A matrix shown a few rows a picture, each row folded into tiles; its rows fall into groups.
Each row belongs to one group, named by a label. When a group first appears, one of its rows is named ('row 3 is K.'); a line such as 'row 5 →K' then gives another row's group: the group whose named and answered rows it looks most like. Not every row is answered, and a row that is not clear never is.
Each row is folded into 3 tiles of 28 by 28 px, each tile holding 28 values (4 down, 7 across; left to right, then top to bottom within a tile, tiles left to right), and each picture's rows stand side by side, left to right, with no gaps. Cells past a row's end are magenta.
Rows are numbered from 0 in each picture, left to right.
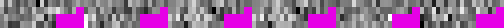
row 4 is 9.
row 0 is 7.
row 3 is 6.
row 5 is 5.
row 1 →6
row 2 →6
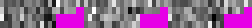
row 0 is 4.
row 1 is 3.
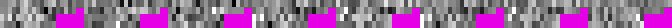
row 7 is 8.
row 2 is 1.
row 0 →6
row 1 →7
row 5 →6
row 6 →3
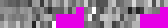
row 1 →3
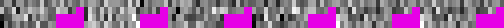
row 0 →5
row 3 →5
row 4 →6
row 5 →6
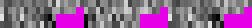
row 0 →4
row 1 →5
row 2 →4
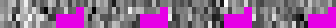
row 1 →1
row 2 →4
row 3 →4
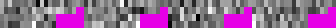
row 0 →7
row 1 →9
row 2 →5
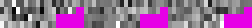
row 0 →6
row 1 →7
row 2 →9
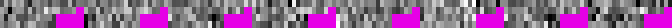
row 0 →1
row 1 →5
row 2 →4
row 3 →7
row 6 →4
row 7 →1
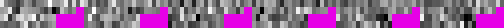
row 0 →3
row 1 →3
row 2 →5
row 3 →1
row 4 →4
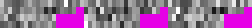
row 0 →3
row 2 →3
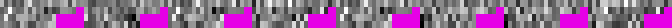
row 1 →4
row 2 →3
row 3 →9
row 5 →5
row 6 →5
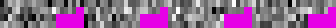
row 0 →1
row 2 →3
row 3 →7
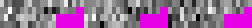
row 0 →3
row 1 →6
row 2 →5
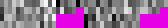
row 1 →5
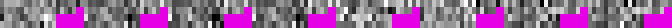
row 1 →4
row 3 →4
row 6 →7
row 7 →7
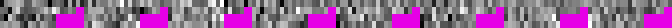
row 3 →1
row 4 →5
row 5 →5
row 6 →8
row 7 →6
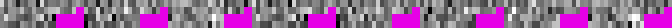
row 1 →5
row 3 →7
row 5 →1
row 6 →3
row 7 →8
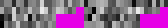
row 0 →5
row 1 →1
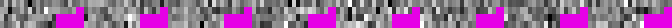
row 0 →1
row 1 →8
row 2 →9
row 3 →7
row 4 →6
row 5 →6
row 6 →4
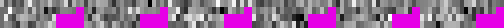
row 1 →1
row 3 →4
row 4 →9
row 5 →6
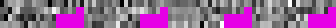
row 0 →1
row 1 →7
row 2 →9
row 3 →9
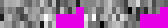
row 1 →6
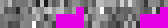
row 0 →7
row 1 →9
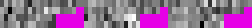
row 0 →1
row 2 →9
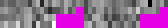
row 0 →9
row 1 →1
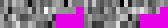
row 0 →1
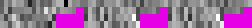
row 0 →1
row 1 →8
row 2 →8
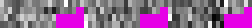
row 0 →3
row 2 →4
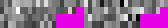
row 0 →9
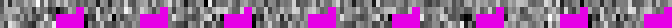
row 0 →9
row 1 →5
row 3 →5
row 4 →7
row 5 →4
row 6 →8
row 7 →5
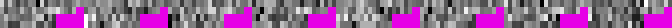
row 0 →7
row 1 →6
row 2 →5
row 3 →1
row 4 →6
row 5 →1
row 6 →7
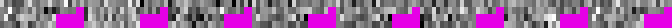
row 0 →3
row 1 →8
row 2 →1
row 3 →7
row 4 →7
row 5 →5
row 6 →8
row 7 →3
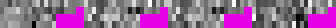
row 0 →9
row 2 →3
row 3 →4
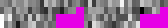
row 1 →9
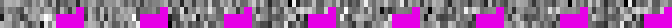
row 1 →8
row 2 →5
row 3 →7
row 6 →1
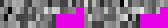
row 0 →1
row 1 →7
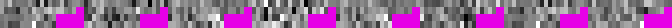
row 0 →7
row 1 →1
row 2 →8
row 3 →6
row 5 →4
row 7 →9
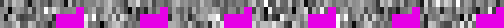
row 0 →1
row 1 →6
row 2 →8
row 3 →6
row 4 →6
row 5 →9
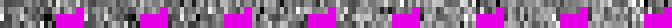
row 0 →4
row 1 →4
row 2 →5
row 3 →1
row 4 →3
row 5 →8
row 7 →8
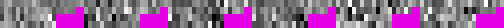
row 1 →5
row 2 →4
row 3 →4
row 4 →6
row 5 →3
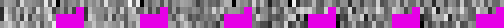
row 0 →8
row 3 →7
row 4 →5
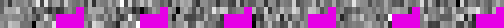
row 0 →9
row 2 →1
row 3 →5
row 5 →7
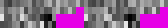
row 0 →4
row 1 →4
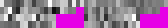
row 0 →3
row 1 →8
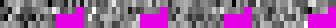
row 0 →1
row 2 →1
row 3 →9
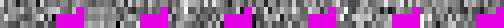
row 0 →7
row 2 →9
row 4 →3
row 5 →6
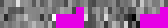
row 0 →9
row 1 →4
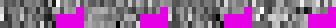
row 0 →4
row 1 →9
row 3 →3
